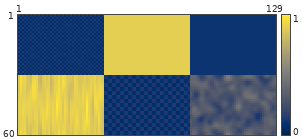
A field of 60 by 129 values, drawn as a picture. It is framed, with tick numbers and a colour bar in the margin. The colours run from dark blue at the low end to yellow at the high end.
It is made of 2 by 3 panels. Panel 1,1: very low, checkered, faint in contrast. Panel 1,2: very high, flat. Panel 1,3: very low, flat. Panel 2,1: very high, streaked downward, faint in contrast. Panel 2,2: very low, checkered, faint in contrast. Panel 2,3: low, blotchy.
